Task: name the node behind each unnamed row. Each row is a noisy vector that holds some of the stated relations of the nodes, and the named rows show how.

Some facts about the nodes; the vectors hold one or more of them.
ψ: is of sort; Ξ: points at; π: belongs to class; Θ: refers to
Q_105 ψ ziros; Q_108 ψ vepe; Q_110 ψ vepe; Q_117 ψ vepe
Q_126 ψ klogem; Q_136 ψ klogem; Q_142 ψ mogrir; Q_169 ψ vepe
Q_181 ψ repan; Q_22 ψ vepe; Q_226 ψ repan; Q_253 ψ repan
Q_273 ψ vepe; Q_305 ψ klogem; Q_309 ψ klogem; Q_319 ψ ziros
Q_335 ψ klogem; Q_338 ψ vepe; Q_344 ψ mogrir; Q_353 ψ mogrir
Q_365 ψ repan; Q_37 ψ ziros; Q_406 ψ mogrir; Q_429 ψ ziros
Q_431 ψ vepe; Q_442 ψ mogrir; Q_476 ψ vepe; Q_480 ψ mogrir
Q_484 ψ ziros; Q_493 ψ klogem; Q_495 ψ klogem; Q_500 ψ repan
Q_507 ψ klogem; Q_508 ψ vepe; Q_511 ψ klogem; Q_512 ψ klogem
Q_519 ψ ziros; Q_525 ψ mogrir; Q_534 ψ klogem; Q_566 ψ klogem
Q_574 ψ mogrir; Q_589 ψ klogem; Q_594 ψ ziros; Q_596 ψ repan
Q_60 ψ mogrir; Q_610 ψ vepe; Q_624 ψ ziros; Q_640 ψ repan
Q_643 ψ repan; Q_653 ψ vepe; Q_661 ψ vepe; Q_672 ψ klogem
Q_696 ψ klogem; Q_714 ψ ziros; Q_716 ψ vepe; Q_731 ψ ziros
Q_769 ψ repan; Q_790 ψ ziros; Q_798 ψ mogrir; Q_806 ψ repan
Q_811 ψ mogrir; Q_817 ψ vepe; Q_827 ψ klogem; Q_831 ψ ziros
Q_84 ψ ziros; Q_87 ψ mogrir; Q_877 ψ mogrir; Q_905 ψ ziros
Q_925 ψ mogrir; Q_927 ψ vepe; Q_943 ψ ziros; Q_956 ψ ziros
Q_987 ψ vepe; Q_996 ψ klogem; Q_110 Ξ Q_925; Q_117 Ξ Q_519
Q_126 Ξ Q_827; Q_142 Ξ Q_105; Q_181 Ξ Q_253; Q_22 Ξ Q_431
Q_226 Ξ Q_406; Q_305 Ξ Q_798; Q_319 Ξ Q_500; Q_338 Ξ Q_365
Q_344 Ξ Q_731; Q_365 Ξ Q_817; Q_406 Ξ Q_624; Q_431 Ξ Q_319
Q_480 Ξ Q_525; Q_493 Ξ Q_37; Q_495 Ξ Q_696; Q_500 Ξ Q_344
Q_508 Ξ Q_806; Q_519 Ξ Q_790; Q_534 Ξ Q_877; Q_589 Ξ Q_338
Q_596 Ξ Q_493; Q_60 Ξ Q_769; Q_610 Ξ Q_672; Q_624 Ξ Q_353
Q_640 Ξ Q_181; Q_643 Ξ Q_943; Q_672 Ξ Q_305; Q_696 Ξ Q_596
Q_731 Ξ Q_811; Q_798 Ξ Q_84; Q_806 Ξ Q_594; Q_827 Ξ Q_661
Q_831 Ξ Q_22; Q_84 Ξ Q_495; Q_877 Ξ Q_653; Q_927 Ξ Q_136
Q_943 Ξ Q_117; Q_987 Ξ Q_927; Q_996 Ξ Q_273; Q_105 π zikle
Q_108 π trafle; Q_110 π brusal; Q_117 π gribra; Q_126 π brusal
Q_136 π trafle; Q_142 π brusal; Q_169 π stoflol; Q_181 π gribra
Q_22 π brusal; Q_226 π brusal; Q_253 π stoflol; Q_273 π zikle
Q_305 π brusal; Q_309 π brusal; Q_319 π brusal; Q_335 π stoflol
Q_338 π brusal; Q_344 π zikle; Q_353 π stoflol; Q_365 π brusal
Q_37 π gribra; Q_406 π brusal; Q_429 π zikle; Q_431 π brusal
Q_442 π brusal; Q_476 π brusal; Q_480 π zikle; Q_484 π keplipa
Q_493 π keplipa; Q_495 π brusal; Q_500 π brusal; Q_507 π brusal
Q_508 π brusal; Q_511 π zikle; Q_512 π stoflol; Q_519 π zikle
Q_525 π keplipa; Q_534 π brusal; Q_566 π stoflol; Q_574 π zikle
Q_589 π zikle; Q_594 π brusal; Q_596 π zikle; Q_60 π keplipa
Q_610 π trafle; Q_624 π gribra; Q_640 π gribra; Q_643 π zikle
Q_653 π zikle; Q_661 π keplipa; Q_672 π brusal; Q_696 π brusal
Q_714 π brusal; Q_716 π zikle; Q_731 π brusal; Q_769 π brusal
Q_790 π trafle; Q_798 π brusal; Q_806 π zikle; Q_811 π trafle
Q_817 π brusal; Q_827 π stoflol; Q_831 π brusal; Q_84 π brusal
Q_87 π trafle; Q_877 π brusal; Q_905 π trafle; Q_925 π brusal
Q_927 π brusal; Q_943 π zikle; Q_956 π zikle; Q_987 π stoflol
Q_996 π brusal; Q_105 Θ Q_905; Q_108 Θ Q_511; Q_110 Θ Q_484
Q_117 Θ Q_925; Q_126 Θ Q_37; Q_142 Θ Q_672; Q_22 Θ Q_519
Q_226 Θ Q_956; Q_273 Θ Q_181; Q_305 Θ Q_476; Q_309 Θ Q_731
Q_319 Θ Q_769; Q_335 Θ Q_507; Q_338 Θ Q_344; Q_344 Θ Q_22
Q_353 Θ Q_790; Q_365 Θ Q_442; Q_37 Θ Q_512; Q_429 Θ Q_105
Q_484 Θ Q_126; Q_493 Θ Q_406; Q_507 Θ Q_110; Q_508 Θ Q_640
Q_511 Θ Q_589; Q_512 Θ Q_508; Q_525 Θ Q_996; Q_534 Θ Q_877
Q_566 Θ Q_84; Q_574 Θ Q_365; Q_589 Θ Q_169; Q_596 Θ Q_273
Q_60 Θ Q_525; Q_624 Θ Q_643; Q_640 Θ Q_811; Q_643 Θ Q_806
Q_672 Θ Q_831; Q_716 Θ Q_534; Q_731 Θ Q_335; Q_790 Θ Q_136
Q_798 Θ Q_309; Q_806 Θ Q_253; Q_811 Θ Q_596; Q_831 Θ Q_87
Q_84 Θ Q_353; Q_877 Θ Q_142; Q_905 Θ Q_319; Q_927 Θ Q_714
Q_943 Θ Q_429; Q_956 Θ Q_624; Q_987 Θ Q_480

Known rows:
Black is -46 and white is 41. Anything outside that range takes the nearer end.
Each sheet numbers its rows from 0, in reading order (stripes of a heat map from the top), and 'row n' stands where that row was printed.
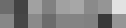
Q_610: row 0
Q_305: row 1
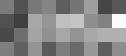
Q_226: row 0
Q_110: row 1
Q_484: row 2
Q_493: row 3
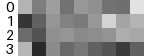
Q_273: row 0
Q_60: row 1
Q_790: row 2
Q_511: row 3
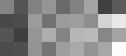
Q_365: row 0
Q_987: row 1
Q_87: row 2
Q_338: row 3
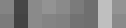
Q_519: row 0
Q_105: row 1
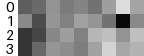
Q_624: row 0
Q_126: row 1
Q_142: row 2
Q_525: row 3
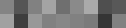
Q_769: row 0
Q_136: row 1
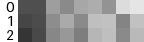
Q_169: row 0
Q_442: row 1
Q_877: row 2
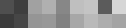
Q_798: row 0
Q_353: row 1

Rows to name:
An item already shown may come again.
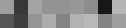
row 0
Q_309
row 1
Q_87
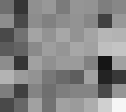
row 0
Q_480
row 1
Q_996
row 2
Q_484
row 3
Q_714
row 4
Q_507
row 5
Q_640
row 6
Q_534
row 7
Q_661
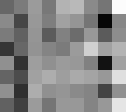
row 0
Q_508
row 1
Q_126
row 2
Q_493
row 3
Q_60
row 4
Q_507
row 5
Q_731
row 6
Q_335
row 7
Q_108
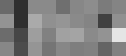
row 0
Q_574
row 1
Q_335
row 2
Q_610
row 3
Q_827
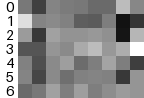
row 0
Q_943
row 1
Q_596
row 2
Q_309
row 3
Q_476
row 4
Q_253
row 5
Q_305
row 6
Q_37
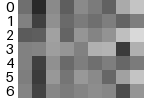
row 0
Q_716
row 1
Q_566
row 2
Q_117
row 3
Q_811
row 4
Q_566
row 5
Q_653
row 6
Q_672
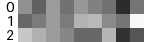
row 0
Q_512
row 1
Q_508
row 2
Q_181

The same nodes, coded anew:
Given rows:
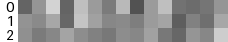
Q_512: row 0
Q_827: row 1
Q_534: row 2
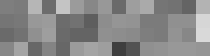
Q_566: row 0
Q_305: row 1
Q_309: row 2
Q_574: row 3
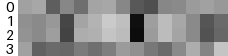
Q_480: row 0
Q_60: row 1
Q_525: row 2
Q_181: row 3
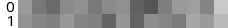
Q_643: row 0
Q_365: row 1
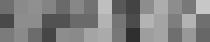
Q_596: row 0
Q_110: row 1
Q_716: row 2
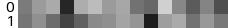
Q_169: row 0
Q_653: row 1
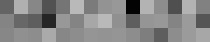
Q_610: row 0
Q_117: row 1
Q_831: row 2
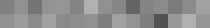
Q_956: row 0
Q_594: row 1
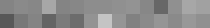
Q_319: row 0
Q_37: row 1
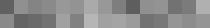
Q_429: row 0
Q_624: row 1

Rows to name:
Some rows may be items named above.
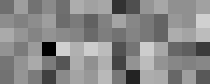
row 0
Q_344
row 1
Q_996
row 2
Q_769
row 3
Q_661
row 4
Q_353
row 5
Q_273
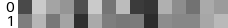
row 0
Q_811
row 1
Q_87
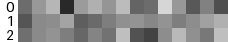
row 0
Q_987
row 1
Q_731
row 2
Q_596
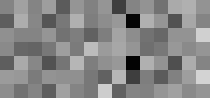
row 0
Q_798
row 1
Q_610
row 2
Q_996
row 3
Q_624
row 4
Q_610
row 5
Q_136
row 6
Q_640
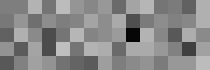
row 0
Q_566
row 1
Q_519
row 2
Q_610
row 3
Q_493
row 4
Q_126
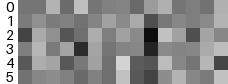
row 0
Q_335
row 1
Q_519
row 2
Q_108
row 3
Q_87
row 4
Q_508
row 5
Q_596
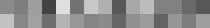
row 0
Q_484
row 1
Q_253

